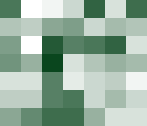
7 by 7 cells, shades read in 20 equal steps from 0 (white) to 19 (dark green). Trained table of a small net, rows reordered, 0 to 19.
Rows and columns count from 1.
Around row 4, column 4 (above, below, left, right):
13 2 19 6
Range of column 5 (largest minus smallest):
12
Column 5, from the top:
16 4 14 6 4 4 8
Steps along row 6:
same up up down up down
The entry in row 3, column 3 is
17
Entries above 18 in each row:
0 0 0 1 0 0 0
